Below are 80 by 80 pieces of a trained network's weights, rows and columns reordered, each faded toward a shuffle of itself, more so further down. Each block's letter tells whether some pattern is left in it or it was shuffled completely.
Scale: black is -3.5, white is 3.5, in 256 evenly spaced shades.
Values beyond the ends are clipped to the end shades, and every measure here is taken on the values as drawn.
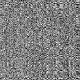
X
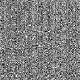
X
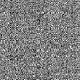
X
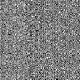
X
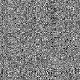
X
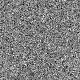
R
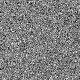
R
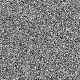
R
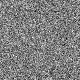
R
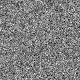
R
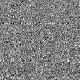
X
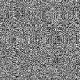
X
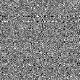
X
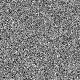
R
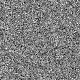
R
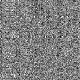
X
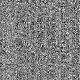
X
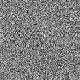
X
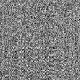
X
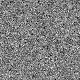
R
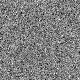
R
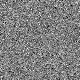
R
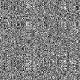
X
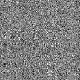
X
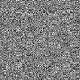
X
